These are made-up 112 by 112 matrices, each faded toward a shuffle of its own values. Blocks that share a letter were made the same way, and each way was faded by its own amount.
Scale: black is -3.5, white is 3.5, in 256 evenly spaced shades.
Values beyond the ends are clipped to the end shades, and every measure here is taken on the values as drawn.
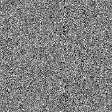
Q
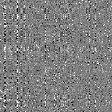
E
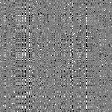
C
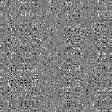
E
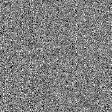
Q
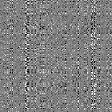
C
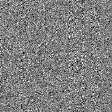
Q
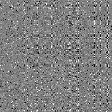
E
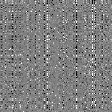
C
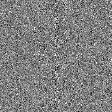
Q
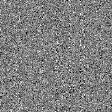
Q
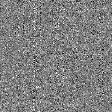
Q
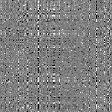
C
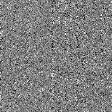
Q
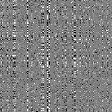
C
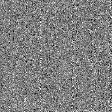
Q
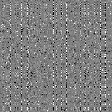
C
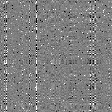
C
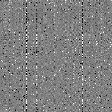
E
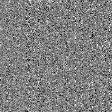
Q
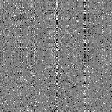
E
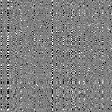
C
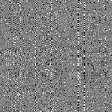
E
